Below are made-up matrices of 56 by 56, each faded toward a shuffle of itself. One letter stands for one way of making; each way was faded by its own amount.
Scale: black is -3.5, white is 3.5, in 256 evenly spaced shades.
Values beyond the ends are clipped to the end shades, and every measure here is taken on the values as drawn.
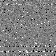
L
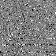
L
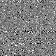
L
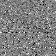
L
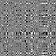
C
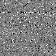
L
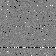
L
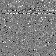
L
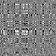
C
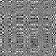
C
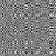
C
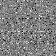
L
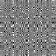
C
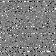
L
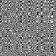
C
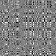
C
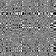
C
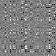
C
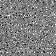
L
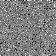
L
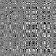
C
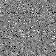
L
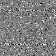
L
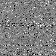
L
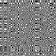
C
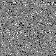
L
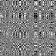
C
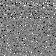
L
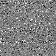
L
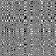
C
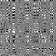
C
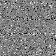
L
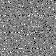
L
